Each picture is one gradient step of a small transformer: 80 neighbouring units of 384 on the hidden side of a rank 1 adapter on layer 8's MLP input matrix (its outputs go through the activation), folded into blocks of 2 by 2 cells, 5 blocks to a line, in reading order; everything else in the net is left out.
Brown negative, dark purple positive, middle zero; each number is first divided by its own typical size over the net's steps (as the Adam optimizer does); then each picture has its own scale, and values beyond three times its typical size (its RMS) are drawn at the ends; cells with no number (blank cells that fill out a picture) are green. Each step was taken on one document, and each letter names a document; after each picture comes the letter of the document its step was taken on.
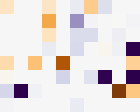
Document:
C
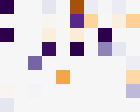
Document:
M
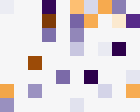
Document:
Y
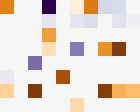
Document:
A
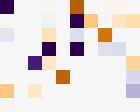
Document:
M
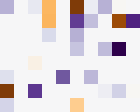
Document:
A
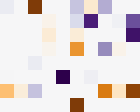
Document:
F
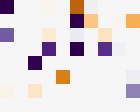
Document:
M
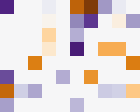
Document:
A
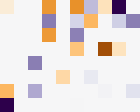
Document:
Y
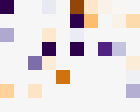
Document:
M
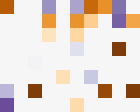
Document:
Y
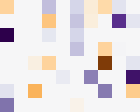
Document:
Y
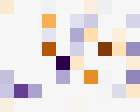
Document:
C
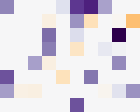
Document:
F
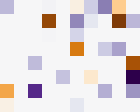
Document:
Y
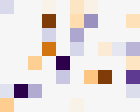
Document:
C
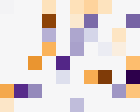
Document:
C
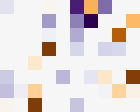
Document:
F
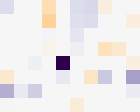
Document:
C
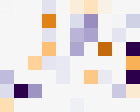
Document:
C
